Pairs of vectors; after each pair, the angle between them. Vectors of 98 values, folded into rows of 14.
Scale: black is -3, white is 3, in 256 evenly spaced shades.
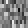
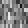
orthogonal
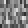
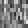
orthogonal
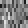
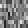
nearly opposite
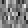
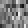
partly opposed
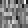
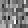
partly aligned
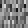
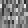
nearly opposite
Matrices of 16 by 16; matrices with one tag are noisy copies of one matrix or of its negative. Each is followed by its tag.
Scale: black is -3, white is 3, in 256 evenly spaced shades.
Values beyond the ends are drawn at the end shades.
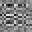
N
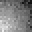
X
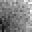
X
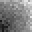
X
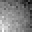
X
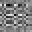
N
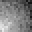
X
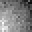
X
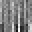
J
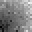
X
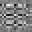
N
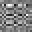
N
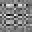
N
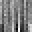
J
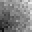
X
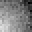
X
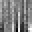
J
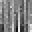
J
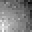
X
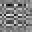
N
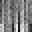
J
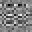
N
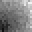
X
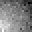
X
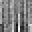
J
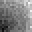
X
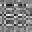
N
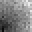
X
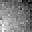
X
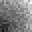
X
